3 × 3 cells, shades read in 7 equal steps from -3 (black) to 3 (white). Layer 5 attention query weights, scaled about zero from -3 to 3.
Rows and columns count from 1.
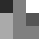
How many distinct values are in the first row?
3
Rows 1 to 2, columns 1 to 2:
-2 0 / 1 0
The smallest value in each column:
-2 0 -1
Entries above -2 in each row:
2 3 3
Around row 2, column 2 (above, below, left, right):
0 0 1 -1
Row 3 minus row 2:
0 0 1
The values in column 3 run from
-1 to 3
